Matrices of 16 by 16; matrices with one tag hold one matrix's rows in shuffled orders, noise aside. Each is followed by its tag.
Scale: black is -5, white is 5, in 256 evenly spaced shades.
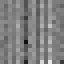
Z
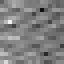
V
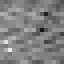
V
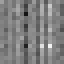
Z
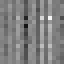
Z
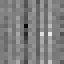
Z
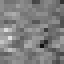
V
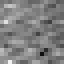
V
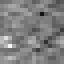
V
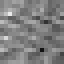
V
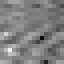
V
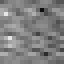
V
